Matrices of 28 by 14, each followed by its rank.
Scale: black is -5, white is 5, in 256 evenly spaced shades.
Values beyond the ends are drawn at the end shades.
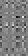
two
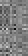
two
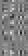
two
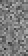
full rank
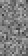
full rank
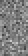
full rank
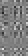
two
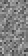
full rank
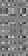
two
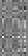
two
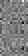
three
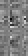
three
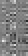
three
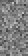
full rank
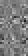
three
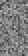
full rank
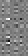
two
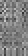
three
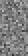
full rank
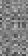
three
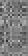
three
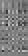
two
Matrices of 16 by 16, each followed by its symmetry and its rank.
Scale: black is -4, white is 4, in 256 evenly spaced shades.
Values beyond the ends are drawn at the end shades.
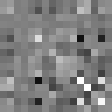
symmetric, rank three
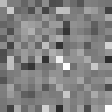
symmetric, rank three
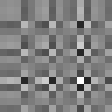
symmetric, rank one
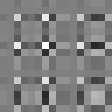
symmetric, rank one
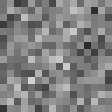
neither, full rank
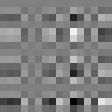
neither, rank one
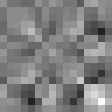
symmetric, rank two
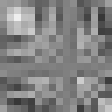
symmetric, rank two
